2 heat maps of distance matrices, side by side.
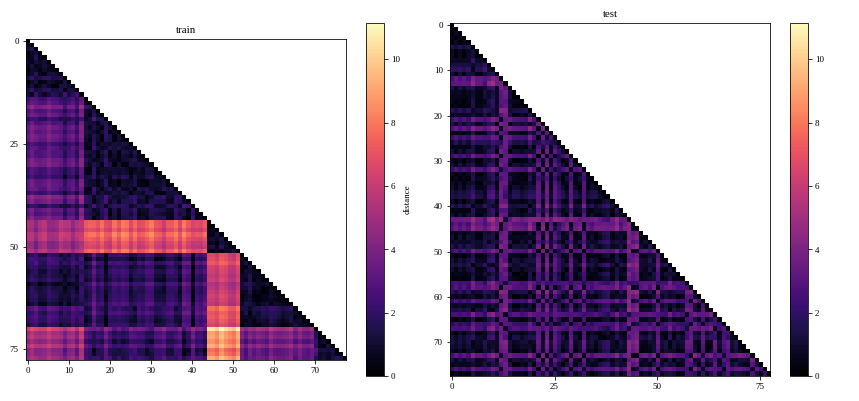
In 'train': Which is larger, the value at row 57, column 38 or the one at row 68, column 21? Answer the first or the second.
the first
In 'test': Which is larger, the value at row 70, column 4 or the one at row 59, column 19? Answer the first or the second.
the first
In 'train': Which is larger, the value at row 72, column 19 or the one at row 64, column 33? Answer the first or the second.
the first
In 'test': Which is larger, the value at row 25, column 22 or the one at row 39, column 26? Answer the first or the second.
the first
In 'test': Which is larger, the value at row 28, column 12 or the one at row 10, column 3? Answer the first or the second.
the first
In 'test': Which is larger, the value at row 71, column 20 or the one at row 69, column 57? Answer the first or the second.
the second
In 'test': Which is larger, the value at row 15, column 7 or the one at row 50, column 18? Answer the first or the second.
the second
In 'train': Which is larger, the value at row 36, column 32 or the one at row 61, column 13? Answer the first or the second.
the second
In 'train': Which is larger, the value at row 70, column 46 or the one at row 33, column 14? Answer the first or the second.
the first
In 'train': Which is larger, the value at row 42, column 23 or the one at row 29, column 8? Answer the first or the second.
the second
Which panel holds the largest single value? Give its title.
train
